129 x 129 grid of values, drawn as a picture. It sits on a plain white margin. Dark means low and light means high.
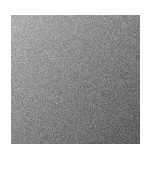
Mirror symmetry: none. Grain: fine. Ninth with the lowest average: bottom right. Slope: up to the top left. Ninth with the highest average: top left. Odd rows or columns: none.
